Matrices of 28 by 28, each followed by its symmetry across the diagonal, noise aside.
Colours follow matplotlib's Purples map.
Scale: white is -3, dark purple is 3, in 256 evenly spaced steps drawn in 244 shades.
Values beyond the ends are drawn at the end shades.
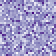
antisymmetric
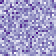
symmetric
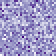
neither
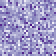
antisymmetric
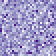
neither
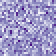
neither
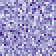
neither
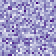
neither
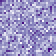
symmetric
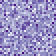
symmetric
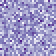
symmetric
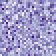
neither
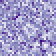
symmetric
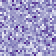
antisymmetric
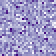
neither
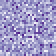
antisymmetric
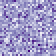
antisymmetric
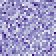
symmetric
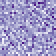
antisymmetric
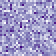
antisymmetric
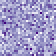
neither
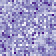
symmetric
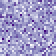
antisymmetric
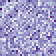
symmetric
